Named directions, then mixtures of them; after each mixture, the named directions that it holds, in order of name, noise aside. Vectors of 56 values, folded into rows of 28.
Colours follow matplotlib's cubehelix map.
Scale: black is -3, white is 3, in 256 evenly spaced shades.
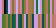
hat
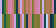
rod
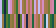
hat, rod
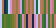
hat, rod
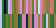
hat, rod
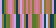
rod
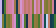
rod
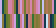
rod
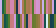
rod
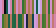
hat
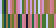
hat, rod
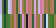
hat, rod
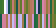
hat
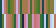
rod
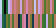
hat, rod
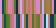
rod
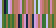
hat, rod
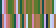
rod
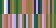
hat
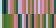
hat, rod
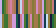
rod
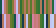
rod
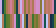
rod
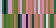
hat, rod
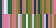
hat, rod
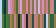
hat, rod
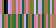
hat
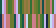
rod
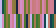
rod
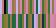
hat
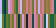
hat, rod
